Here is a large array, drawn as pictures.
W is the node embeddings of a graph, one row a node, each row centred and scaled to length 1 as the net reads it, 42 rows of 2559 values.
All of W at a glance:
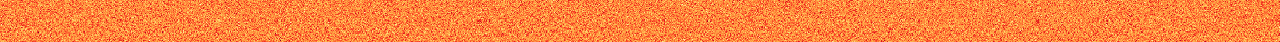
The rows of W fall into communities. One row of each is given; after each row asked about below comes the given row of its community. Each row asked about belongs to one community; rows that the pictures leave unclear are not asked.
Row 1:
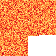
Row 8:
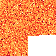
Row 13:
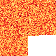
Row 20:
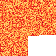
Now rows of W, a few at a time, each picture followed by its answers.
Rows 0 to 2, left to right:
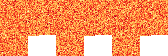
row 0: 20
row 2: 1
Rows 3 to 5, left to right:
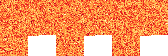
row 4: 20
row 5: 20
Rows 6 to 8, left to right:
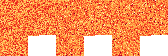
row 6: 1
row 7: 1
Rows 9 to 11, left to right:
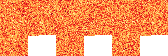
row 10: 1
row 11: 20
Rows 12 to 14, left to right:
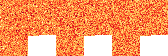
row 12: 8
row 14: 1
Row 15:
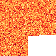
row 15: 20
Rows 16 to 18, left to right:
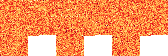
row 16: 13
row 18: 8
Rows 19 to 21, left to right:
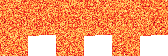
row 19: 20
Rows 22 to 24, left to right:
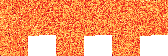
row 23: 20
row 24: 13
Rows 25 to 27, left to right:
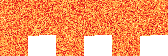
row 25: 1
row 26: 20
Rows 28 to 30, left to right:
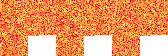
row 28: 13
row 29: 13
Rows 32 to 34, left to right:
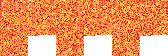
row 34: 8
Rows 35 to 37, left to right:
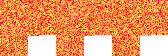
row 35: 8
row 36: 1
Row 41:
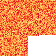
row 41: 1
